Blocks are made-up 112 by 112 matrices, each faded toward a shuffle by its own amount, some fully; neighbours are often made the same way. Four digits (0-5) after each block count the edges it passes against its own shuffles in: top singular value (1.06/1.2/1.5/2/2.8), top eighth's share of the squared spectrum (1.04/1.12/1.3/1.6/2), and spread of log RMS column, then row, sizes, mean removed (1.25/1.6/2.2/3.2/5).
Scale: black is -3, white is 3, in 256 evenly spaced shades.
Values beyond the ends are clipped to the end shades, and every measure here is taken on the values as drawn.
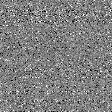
1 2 0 3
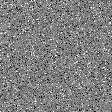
0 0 0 0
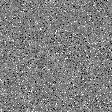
0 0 0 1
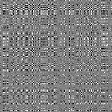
5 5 4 4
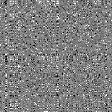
5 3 3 3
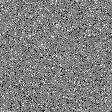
0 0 0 0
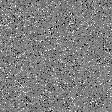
2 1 0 0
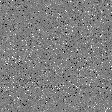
2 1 0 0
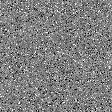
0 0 0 1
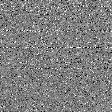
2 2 0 3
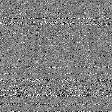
2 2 0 4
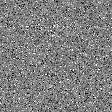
0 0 0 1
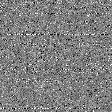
2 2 0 3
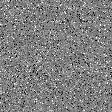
0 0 0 1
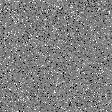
2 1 0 0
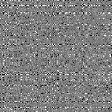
5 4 2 4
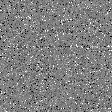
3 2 0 1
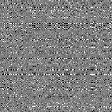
5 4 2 4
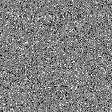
3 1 0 0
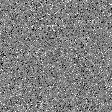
3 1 0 0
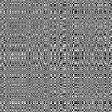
5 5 4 4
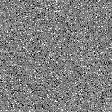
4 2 0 1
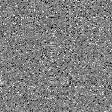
4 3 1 2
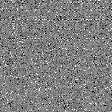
4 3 1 2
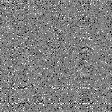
4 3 1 2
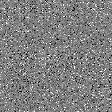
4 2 1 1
